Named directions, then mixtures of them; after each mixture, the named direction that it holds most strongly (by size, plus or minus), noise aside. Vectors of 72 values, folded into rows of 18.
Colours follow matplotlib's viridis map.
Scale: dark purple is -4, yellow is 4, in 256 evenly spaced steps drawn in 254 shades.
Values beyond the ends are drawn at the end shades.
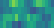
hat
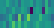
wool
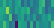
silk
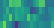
hat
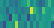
silk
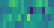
hat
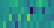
wool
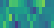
hat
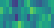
hat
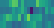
hat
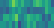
hat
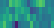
hat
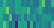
silk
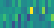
wool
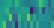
silk
